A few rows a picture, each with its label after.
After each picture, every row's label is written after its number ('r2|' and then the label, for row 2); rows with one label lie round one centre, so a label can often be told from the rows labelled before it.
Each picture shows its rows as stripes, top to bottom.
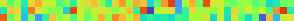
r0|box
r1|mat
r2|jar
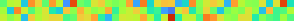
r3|mat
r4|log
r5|box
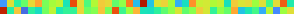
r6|mat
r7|jar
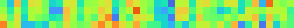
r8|log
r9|log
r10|log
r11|jar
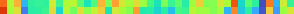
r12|jar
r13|jar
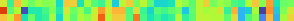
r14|log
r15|jar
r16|jar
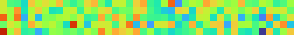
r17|box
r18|log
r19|jar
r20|mat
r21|jar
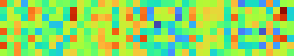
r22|jar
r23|mat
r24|mat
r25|log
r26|jar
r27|mat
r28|jar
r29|log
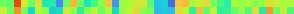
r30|log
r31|log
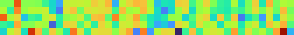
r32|log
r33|log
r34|jar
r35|log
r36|mat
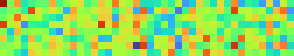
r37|jar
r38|mat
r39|log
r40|jar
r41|log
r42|box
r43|mat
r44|box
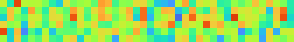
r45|log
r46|mat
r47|mat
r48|box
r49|jar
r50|log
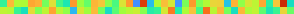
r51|mat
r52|box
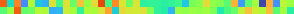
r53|jar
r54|log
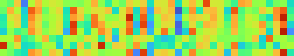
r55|box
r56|mat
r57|mat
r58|mat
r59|mat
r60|log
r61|jar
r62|mat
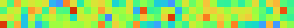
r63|log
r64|mat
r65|box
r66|jar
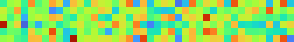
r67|mat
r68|log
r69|box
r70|jar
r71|box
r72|mat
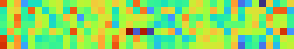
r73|jar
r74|mat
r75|log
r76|log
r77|mat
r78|jar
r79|jar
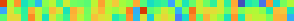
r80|jar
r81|mat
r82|mat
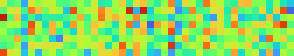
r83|box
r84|mat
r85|jar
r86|mat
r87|box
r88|log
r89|box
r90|jar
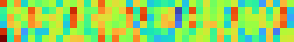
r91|jar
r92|mat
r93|mat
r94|mat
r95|jar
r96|jar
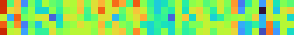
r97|jar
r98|jar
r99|log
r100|jar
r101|jar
